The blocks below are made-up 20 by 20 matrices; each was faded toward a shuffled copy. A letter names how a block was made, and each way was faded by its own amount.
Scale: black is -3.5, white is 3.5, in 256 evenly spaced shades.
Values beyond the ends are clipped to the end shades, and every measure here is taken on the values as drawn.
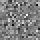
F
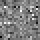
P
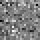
P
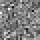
F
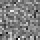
F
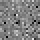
P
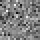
F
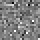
F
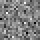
F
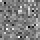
P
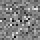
P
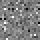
P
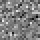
F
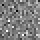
F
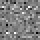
P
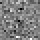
P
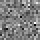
F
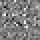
P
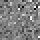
P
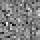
F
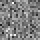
F
